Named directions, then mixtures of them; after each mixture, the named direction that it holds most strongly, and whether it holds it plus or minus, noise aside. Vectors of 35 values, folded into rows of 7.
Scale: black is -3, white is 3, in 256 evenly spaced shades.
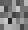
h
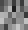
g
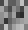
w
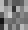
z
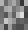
w, minus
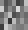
h, plus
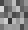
h, plus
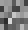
h, minus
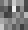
z, minus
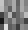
g, minus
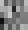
z, plus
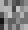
z, plus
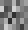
h, plus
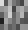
z, plus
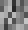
g, plus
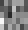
z, minus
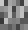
w, minus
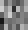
z, plus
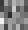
z, minus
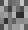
w, plus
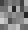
g, plus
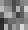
z, plus
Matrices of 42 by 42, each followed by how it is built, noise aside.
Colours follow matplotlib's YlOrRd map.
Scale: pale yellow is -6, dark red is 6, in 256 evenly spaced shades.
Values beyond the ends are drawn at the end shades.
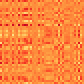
low rank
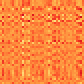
low rank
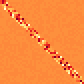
banded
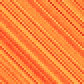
Toeplitz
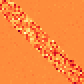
banded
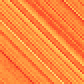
Toeplitz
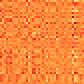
low rank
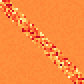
banded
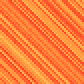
Toeplitz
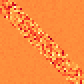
banded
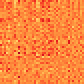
low rank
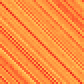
Toeplitz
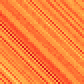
Toeplitz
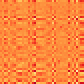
low rank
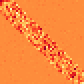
banded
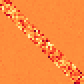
banded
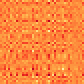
low rank
